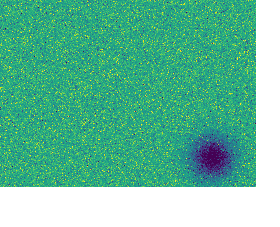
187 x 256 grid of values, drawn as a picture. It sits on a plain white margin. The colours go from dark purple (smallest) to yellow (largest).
There are no regular stripes. Overall the values sit about 60% of the way up the scale. One dip sinks in the bottom right. The ninth with the lowest average is the bottom right.
